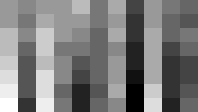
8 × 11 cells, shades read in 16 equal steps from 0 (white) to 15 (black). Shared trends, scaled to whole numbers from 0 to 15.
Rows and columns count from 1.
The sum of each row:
76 82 75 86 90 89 90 89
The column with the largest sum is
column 8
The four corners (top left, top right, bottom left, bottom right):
6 9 0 9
